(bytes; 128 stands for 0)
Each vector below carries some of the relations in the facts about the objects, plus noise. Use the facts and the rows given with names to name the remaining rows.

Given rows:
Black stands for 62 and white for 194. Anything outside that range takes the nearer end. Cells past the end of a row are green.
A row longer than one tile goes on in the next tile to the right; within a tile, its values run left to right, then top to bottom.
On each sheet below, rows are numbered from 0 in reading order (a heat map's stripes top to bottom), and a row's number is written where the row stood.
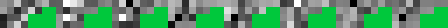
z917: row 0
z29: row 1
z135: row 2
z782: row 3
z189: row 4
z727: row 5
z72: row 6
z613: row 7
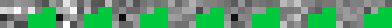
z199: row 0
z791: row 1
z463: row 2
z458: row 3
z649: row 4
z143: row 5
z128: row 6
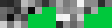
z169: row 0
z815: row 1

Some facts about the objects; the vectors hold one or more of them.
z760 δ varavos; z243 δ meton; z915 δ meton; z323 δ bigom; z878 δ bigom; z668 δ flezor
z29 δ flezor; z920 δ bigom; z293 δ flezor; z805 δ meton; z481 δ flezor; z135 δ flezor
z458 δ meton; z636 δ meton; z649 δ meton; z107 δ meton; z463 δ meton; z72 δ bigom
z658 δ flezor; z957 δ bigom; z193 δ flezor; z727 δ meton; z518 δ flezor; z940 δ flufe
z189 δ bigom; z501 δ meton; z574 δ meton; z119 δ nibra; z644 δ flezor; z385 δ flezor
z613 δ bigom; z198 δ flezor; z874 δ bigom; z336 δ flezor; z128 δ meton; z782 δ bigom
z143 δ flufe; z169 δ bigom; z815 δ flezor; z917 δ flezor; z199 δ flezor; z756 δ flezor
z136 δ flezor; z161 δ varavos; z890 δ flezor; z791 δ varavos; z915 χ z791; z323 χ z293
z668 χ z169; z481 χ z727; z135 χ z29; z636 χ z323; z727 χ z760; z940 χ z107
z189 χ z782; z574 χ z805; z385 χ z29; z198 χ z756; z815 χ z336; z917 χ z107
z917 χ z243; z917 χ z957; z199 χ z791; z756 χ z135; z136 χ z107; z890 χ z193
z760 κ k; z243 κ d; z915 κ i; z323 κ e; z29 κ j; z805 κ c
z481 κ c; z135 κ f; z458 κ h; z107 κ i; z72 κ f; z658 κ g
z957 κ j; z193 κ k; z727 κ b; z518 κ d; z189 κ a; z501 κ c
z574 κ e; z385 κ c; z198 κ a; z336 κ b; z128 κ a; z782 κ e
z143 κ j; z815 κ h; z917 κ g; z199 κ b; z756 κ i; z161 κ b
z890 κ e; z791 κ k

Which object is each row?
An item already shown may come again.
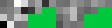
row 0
z336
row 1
z161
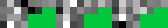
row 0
z193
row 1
z760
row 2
z385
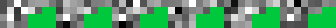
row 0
z481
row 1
z385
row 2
z756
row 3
z107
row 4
z805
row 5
z135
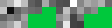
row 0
z957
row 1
z727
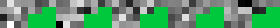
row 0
z791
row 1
z336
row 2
z323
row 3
z658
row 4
z890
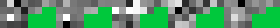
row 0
z135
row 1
z198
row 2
z915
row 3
z243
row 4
z72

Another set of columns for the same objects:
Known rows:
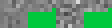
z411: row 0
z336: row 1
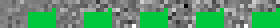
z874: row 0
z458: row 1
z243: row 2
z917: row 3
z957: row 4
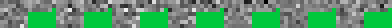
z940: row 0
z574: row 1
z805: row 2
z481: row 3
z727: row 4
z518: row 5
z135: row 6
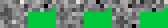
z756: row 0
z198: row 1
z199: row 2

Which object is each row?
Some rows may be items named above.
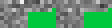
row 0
z501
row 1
z658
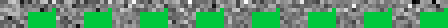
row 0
z791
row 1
z199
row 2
z782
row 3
z385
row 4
z890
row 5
z501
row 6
z193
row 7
z760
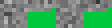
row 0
z72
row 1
z161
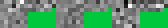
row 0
z782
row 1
z189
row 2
z323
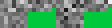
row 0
z890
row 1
z915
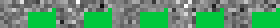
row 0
z501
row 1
z385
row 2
z189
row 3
z29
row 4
z815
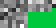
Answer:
z107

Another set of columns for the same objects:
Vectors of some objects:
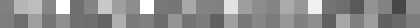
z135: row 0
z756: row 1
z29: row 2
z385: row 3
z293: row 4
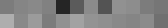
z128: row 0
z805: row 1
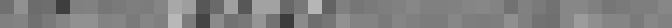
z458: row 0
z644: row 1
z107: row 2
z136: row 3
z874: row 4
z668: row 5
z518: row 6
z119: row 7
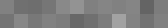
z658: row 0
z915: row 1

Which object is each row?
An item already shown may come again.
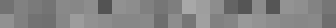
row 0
z518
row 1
z501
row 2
z198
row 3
z501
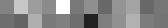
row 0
z756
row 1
z481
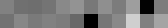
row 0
z658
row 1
z727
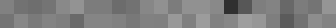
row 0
z658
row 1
z782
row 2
z189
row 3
z957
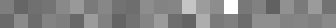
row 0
z193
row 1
z243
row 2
z756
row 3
z72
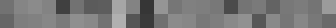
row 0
z199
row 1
z323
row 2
z161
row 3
z791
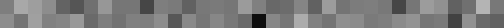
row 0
z198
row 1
z815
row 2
z791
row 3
z760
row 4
z336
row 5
z917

